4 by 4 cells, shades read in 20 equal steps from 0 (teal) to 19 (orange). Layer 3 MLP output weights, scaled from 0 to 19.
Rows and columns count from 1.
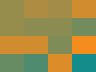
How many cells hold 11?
2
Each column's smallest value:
7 5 9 0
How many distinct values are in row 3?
3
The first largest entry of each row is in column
4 1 4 3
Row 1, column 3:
12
